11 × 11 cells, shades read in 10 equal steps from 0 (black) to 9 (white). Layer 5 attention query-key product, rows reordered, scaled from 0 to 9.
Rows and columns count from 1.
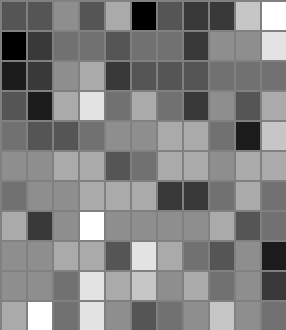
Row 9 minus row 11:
-1 -4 2 -2 -2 5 2 -1 -4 0 -3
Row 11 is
6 9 4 8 5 3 4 5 7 5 4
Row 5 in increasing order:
1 3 3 4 4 4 5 5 6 6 7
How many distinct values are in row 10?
6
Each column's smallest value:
0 1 3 3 2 0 2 2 2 1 1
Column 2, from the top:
3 2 2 1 3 5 5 2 5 5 9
